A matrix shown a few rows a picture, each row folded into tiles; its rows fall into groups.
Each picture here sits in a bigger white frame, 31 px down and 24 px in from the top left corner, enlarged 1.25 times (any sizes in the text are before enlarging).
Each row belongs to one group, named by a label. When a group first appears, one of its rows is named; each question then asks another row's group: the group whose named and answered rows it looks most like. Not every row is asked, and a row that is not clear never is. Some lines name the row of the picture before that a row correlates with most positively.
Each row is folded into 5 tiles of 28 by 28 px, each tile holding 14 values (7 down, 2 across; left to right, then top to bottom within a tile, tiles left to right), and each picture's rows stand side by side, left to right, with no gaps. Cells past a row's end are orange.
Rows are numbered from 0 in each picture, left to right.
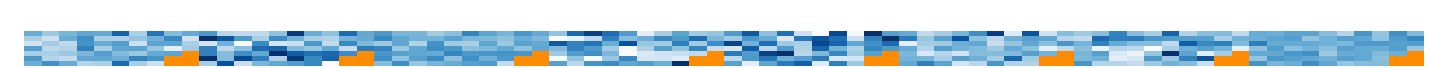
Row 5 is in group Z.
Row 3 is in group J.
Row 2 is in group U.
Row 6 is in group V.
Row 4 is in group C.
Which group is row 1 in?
U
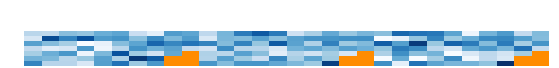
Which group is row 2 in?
J
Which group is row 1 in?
J
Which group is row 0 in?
V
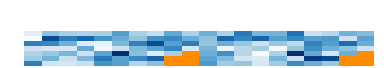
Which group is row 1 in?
V
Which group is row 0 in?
V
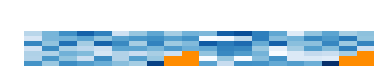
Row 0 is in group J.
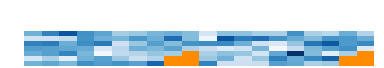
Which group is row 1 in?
V
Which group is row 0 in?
J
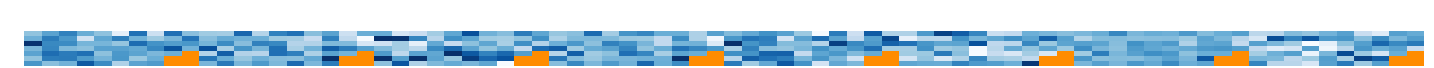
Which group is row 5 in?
J
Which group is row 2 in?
U
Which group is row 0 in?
C
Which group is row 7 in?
V
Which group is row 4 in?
C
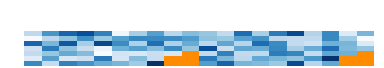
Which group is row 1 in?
Z
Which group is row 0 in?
J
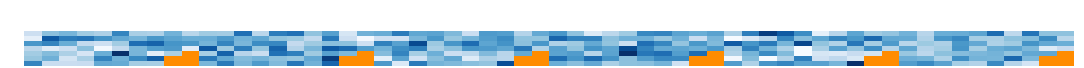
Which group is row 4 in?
J
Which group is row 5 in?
Z
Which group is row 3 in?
U
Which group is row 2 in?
J
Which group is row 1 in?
Z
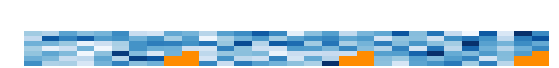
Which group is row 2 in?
C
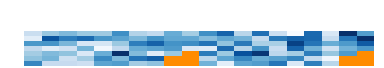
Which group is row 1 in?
C
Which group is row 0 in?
V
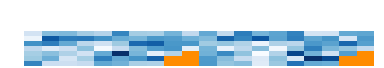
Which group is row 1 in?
V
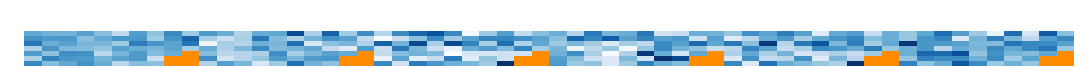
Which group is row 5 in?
C
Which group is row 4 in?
J
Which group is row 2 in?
J
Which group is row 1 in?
Z
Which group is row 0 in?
C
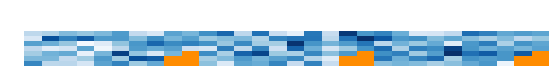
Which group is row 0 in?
V
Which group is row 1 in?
C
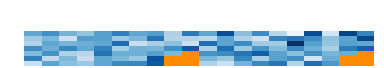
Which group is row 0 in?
Z
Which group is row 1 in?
C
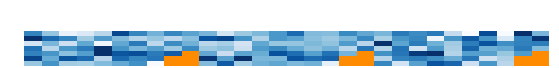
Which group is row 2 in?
C
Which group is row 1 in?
U
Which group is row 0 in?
U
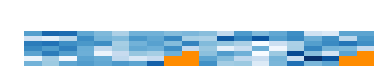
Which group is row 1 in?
V
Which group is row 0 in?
J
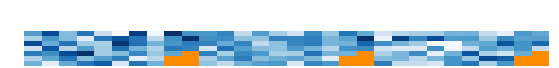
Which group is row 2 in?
V
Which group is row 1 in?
C
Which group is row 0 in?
C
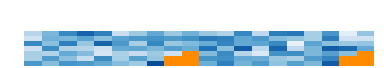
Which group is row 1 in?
Z
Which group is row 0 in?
J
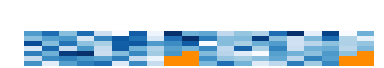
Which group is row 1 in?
Z
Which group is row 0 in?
C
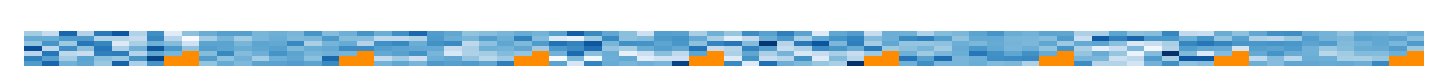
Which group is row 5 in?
U
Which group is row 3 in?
J
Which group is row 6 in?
V
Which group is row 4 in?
J
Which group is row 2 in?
J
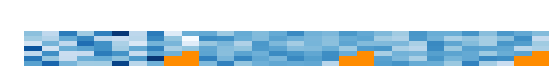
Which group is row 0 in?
Z
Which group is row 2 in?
Z
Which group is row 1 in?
U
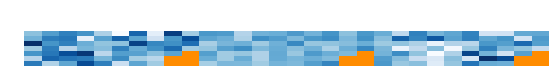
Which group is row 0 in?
C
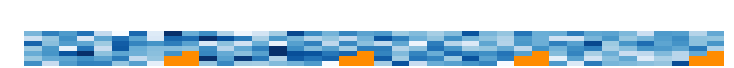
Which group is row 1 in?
U
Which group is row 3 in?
J
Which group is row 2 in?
U
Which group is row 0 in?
C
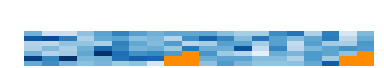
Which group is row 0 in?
U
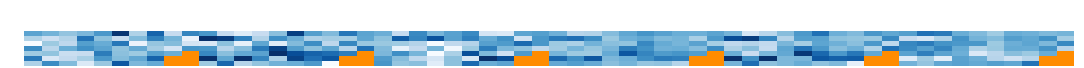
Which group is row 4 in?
U
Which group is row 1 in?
U
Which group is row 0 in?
Z
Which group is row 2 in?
V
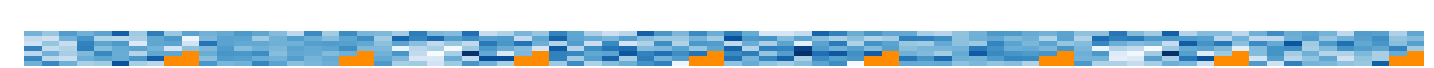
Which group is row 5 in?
U
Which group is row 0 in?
Z
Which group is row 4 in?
U
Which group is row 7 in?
J
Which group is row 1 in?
C
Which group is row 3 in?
U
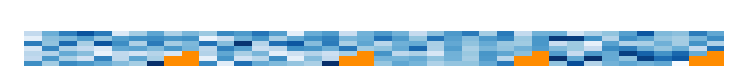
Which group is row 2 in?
Z
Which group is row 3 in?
U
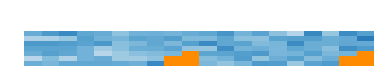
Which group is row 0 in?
J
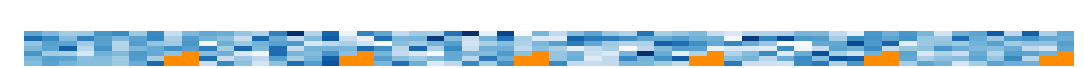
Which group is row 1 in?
Z
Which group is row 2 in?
Z
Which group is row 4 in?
V
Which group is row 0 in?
Z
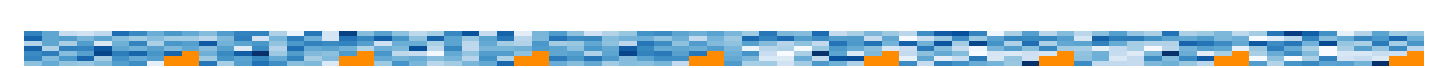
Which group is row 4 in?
V
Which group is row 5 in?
J
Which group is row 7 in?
J
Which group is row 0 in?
U
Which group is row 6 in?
V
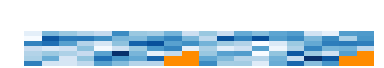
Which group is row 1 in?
V
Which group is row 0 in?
V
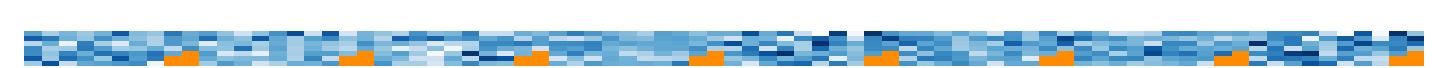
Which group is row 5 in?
C
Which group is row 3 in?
J
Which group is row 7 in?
C
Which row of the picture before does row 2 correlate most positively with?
1
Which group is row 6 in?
U
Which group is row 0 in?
U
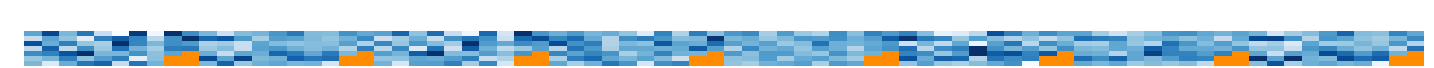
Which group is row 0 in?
C
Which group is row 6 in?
U
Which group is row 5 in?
U
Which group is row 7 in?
U
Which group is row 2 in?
C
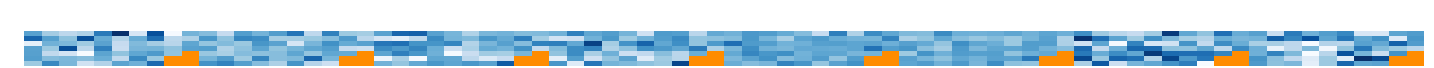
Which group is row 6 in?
U
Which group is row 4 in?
C
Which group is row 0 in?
Z
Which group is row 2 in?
J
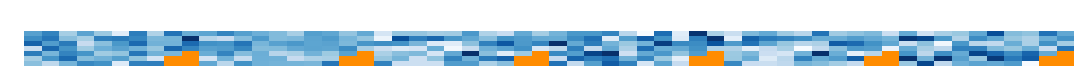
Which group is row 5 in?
U
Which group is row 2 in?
V
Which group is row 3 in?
C
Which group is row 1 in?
J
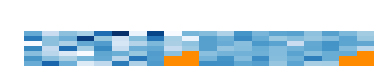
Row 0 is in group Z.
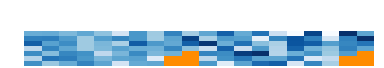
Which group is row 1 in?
C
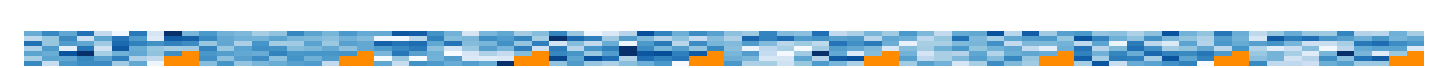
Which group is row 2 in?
J
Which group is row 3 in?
U
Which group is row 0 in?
C
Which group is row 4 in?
V
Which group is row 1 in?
U
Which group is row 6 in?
U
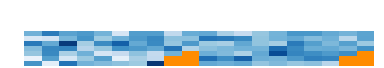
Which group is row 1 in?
U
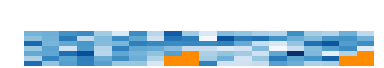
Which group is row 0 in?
C
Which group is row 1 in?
V
